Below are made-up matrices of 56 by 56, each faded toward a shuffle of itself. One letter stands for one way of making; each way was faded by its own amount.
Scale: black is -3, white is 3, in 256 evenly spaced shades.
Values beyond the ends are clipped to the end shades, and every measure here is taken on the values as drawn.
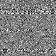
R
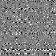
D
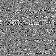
R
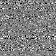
R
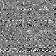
D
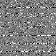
R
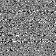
R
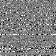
R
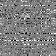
D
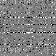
D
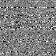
R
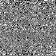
R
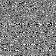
R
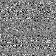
R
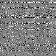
D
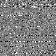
R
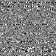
R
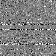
R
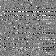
D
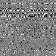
D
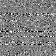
R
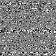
R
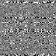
D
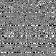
D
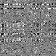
D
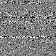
R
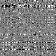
D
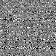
R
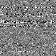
R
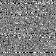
R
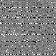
D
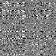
D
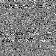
R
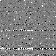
D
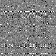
D
